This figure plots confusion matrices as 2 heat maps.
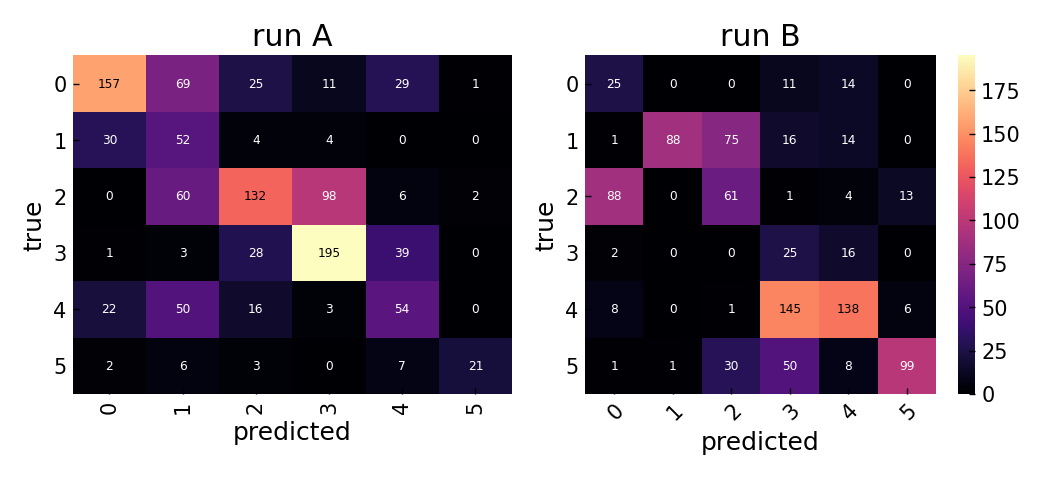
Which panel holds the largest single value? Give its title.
run A
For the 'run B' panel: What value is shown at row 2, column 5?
13
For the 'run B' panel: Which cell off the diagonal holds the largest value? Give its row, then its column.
4, 3
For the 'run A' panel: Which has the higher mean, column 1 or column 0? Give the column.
1
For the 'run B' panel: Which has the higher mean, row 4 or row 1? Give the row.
4
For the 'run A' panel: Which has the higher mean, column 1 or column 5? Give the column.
1
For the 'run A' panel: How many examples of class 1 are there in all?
90
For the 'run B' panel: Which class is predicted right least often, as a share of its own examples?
2
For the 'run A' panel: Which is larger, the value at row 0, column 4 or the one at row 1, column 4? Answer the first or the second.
the first
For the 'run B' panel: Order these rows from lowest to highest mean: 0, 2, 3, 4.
3, 0, 2, 4
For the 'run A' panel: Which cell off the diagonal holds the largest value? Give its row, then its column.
2, 3
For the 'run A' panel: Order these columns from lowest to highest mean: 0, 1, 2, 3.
2, 0, 1, 3
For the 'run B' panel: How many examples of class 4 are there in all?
298
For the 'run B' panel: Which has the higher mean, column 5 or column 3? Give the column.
3
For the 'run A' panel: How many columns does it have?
6
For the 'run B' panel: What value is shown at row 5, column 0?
1
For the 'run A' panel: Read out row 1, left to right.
30 52 4 4 0 0
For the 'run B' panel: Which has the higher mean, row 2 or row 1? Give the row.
1
